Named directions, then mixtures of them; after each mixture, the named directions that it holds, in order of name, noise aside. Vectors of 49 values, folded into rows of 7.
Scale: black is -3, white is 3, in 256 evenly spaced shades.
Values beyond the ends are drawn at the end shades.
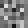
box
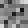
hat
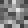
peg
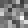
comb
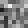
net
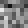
net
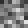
comb, peg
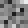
hat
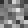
comb, peg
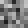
net, peg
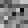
hat, net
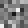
hat, peg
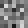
box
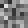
box, hat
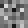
box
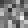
comb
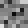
hat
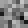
comb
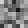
peg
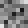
hat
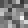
comb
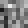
net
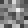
peg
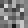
box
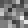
comb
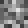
peg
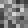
comb, hat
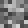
net, peg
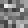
box, net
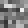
box, net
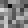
net
